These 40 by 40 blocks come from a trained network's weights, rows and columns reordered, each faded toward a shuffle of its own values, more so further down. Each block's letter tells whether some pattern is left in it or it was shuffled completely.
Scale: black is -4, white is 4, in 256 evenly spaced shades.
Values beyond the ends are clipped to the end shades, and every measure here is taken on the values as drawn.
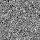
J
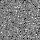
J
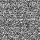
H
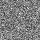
J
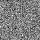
J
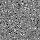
J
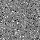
J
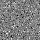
J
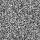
J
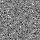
J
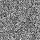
J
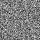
J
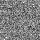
H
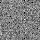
H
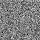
J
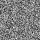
J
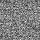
H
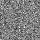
J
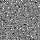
J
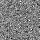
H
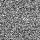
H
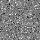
H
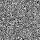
J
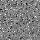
H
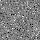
J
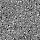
J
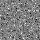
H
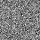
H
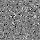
H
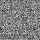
H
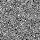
J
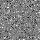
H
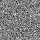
J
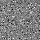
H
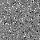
J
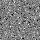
J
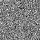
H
